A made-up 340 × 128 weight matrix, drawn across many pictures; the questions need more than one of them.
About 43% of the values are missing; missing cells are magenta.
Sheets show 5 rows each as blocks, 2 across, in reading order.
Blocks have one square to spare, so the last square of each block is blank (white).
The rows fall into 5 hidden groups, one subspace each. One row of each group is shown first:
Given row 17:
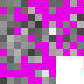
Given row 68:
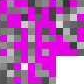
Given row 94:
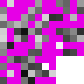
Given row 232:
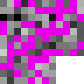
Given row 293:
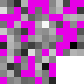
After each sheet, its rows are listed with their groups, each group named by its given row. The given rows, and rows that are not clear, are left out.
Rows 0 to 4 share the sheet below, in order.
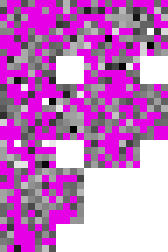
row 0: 68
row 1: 94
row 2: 68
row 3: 68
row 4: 68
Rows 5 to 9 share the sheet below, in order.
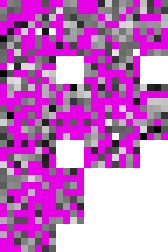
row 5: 94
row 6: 293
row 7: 17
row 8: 293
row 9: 17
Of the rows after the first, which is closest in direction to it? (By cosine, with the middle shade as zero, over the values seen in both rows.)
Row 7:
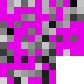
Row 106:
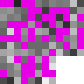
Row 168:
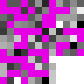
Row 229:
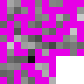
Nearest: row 229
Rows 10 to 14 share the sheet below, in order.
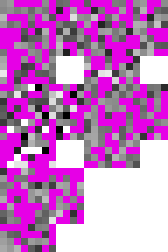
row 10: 94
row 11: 94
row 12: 94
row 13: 293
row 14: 293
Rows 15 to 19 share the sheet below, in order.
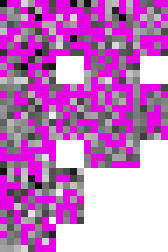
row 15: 293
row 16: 293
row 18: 293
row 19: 293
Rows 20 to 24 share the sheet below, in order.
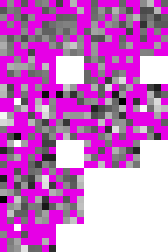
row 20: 293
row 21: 293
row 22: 232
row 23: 293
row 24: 68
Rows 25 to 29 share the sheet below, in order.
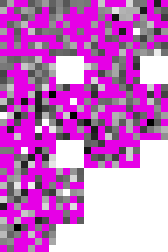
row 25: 68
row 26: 17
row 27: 68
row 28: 17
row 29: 68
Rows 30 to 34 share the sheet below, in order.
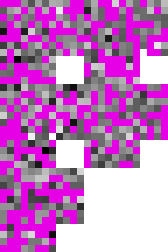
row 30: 232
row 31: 293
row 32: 293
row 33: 94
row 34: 17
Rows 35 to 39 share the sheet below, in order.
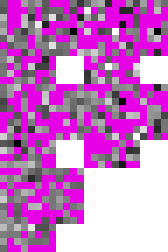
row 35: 232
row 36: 68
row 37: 232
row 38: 293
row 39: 232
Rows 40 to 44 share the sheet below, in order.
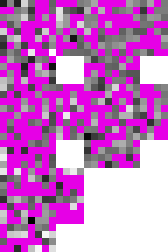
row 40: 293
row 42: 94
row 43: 232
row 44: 293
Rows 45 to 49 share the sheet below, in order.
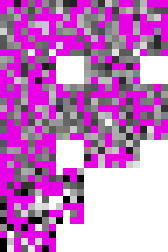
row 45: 293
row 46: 293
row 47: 68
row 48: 94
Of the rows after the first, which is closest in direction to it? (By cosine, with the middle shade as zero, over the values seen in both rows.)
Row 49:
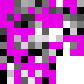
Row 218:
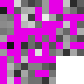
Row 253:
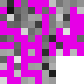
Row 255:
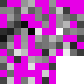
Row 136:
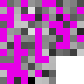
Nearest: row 255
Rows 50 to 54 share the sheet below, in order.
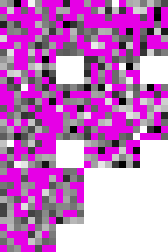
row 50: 17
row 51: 94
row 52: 68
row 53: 293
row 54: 293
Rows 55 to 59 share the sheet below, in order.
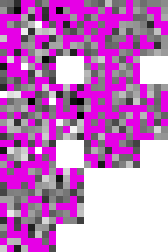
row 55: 232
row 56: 68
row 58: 68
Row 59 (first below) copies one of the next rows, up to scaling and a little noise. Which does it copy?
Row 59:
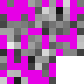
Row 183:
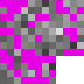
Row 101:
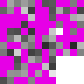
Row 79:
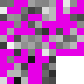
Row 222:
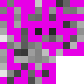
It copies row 79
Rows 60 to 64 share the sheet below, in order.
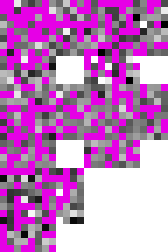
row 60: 17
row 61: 68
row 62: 232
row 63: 232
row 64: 293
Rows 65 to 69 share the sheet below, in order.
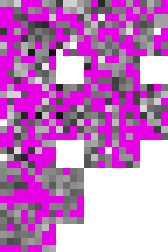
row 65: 293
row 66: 232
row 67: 94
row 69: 232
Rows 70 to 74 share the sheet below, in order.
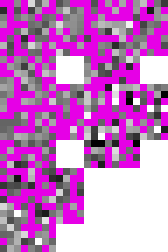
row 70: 293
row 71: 293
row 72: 68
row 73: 68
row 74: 232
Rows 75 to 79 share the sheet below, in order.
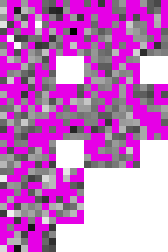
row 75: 232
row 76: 293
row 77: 293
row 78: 94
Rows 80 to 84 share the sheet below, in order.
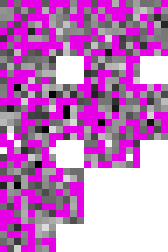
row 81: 94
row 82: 17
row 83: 17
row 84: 232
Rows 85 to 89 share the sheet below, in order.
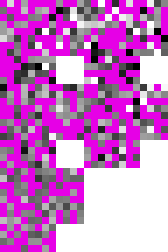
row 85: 94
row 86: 17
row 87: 293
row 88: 232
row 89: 17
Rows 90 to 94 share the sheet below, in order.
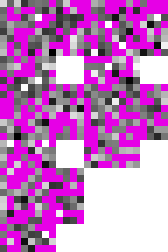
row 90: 293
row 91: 68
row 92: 68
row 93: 17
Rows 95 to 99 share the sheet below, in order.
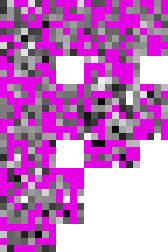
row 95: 293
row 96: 68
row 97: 94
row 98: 232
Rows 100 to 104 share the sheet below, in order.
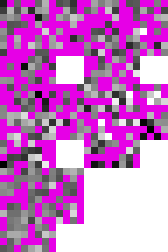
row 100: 293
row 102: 17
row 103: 94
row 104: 293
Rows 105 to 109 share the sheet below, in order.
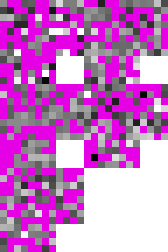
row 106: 17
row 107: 17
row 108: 17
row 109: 68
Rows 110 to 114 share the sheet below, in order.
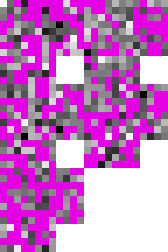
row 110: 293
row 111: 232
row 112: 94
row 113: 94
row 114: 68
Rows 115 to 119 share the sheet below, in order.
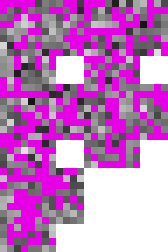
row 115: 17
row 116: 293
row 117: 232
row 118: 232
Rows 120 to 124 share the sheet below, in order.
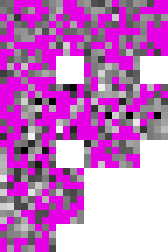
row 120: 94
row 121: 17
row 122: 293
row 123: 232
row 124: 232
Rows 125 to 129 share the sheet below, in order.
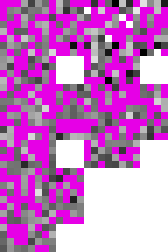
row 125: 293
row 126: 293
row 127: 293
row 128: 94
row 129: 232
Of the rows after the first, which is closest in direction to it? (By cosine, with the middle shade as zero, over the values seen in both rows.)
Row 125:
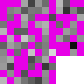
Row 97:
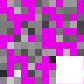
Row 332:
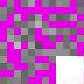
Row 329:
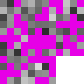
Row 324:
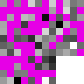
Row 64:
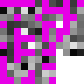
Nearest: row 97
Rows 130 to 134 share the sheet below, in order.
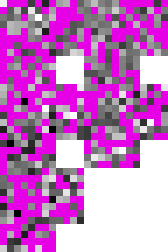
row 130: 293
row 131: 17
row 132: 232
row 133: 17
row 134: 232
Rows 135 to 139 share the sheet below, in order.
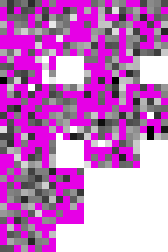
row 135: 17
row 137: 293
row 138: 94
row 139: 68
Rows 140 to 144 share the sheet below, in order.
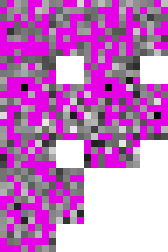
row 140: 17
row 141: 17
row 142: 68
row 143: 68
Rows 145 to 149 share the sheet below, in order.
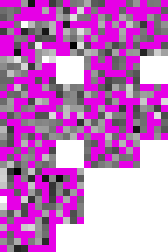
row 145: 68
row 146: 293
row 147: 17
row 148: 232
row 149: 232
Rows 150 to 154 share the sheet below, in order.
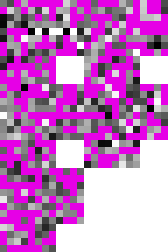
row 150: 94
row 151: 293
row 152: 68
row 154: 232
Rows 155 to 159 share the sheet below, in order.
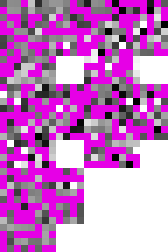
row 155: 94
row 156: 68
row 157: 68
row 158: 68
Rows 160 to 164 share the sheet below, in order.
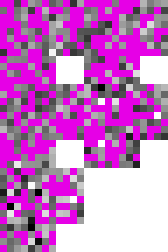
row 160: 293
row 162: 68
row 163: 232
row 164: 232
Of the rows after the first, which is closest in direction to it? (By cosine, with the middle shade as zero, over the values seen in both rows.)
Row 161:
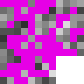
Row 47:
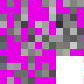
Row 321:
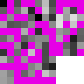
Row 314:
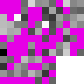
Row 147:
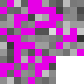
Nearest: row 147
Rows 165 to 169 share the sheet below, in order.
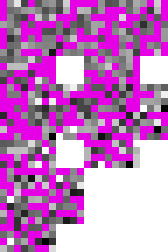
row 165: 293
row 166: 293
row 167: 293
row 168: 68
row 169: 17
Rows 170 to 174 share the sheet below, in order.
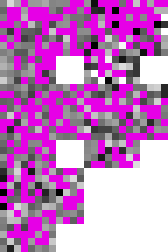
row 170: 17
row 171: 17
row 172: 17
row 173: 17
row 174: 232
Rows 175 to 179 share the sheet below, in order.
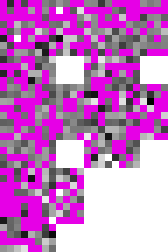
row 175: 94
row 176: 232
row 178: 94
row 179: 293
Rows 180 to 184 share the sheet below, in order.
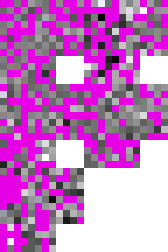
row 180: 17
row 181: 232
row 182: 17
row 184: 17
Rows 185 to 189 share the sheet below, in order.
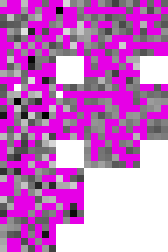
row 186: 68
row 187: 232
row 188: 293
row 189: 293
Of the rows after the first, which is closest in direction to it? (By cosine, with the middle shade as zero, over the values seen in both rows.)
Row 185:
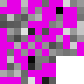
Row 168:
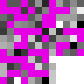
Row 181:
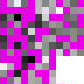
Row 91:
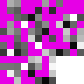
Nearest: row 91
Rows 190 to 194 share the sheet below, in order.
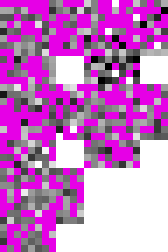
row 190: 232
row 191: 68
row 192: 293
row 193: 293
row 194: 68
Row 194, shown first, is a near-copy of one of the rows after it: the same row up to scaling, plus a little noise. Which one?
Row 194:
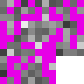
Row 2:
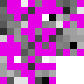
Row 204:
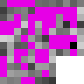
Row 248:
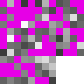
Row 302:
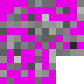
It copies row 248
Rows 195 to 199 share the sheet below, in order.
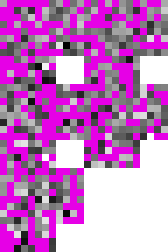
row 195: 94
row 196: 17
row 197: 17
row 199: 94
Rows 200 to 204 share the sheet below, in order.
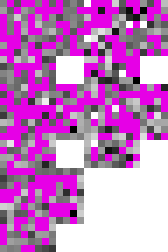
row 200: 232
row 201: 232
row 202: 68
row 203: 17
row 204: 68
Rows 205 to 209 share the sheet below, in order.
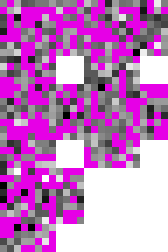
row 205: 232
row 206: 293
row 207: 94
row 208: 17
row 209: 232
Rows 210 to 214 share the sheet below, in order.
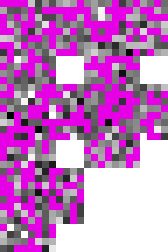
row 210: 232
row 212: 17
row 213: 293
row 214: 68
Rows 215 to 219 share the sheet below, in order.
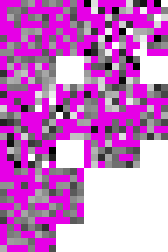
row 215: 94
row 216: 293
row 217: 68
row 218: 17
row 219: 17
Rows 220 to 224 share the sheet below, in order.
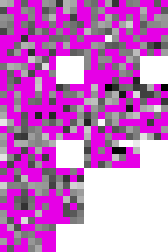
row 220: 293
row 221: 293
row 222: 94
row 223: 17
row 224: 94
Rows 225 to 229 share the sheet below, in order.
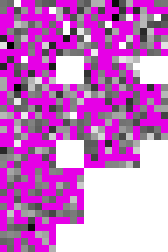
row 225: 17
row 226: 68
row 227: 232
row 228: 17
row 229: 232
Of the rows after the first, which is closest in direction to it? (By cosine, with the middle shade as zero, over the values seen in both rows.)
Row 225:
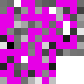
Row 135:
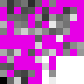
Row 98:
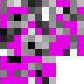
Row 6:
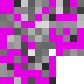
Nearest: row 98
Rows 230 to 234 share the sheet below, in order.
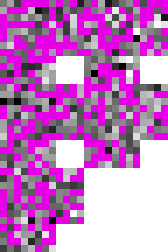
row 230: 17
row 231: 17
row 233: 293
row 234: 293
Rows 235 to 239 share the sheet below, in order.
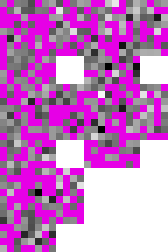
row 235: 232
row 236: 68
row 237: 17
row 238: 232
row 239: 232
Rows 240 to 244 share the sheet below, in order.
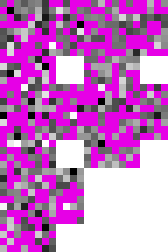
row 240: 94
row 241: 293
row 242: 68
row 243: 232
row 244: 17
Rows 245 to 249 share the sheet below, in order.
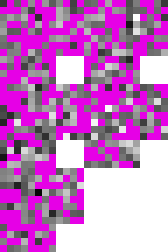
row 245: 293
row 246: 232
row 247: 94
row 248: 68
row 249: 232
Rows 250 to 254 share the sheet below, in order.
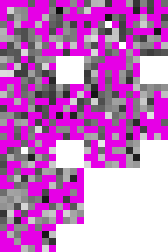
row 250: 94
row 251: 68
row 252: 68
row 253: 94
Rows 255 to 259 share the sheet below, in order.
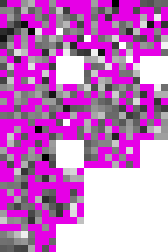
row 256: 68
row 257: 17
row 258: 293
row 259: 293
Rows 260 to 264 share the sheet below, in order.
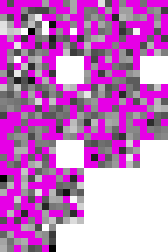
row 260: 232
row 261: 17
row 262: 293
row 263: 17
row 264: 68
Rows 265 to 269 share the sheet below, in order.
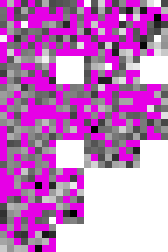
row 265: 68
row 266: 293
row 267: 68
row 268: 17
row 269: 293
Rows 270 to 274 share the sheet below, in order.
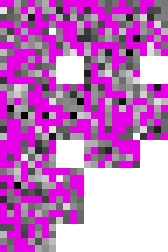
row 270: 17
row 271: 94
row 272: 232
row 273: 293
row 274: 232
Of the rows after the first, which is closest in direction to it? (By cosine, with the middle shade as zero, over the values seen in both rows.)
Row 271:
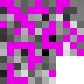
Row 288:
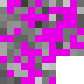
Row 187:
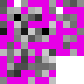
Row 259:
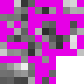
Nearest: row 259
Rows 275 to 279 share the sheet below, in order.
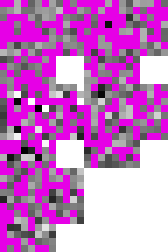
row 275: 232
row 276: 68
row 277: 232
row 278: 232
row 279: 232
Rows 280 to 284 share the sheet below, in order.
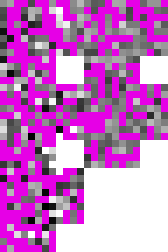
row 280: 232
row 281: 232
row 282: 293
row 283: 94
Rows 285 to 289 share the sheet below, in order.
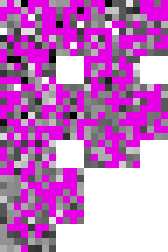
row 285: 68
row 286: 68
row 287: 232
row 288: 293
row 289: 293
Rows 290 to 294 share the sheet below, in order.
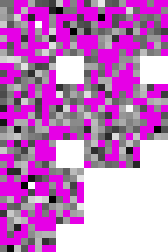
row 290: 232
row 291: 232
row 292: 232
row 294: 17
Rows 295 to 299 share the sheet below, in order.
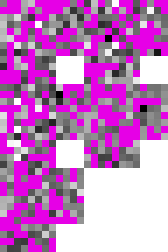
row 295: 232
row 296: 293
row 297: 232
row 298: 94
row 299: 94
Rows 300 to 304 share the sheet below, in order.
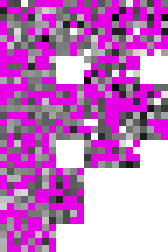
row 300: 68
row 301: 17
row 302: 68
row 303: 68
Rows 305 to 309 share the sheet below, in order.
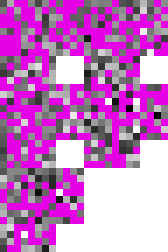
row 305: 94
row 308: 232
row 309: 68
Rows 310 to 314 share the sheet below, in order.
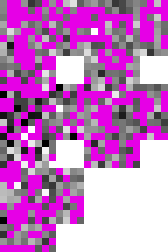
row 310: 17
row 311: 17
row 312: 293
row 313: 17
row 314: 232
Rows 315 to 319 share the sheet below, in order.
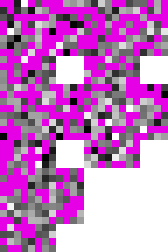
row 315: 17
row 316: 17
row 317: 17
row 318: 293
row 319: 232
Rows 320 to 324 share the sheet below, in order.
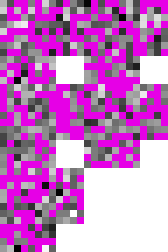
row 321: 293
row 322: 232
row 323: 232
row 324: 68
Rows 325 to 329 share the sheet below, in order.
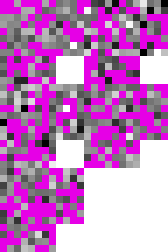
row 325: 68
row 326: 293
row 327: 68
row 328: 232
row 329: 94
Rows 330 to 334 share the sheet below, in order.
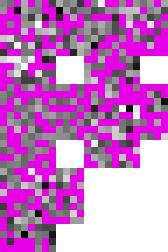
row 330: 232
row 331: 17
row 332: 232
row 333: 232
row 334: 68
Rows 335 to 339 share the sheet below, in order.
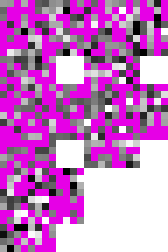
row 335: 232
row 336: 17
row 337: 232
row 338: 68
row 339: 17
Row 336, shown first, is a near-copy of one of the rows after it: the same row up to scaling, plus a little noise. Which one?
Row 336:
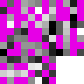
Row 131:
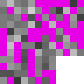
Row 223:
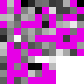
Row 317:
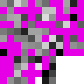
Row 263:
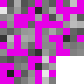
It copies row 317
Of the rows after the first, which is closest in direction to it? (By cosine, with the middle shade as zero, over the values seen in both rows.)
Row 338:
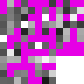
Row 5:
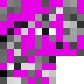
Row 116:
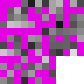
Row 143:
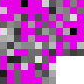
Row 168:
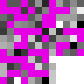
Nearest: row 168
